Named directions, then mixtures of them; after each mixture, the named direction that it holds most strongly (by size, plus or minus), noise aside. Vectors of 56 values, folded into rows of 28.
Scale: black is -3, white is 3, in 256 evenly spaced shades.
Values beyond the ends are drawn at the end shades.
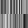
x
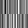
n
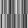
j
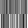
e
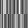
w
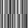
w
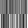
e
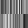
x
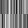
x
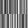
n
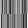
j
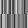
j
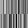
n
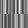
w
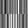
n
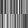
x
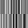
n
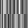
w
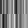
j
